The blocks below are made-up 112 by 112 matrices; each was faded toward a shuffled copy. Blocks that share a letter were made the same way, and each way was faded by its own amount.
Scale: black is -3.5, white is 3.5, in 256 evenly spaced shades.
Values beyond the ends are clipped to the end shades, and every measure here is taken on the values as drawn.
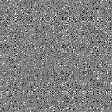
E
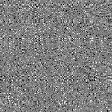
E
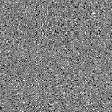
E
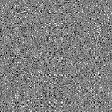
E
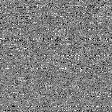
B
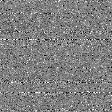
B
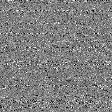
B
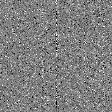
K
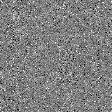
K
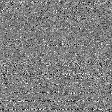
B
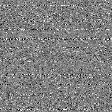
B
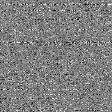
B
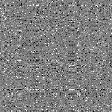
E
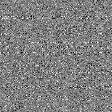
B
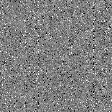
K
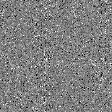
K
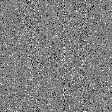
K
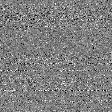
B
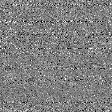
B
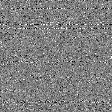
B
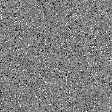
K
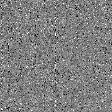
K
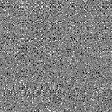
E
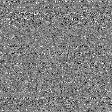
B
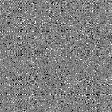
E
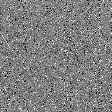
K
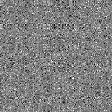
E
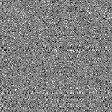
E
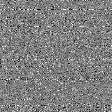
B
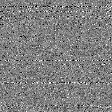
B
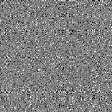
E
